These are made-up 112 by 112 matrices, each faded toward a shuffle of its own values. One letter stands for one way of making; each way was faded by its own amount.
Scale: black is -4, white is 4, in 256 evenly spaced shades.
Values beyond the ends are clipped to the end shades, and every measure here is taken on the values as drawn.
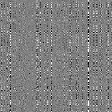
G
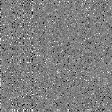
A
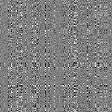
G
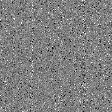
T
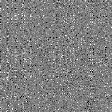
A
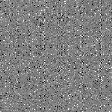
A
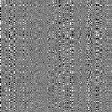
G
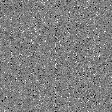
T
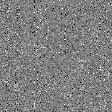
T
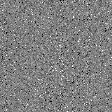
T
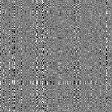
G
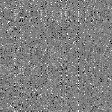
A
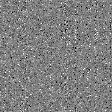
T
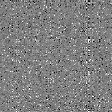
A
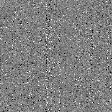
T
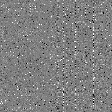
A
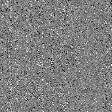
T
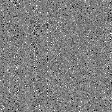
T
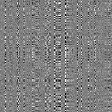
G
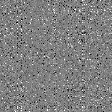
A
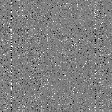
A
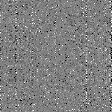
A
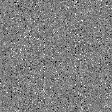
T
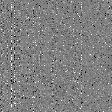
A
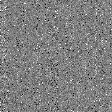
T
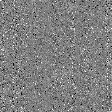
T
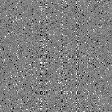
A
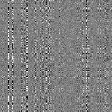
G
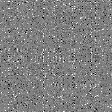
A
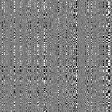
G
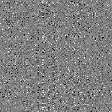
A
